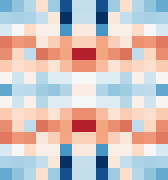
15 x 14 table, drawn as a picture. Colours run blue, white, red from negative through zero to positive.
Stripes: horizontal, repeating 2 times. Seam: none. Slope: none. Mirror symmetry: left to right and top to bottom.
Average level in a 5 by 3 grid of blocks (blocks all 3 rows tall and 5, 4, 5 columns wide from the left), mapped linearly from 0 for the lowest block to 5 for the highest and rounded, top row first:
2 0 2
4 5 4
2 2 2
4 5 4
2 0 2
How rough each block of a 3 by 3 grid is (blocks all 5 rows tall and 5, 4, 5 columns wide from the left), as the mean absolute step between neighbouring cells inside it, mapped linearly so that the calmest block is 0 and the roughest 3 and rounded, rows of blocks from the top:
1 3 1
0 0 0
1 3 1
